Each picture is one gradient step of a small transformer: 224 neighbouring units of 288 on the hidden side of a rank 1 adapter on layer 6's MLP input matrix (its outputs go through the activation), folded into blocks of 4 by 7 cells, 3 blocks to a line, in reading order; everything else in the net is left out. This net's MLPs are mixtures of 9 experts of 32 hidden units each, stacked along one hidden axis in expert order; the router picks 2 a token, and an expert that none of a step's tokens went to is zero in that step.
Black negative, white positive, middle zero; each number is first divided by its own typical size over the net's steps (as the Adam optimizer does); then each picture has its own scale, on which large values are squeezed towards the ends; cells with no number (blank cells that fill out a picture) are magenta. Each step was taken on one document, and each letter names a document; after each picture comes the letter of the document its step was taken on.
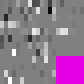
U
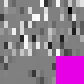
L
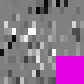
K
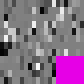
K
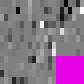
K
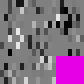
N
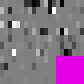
U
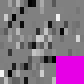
N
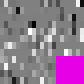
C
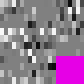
K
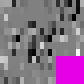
C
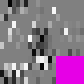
N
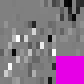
C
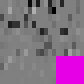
U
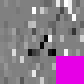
C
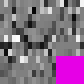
K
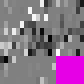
L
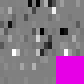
U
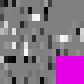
L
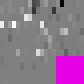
U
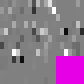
U
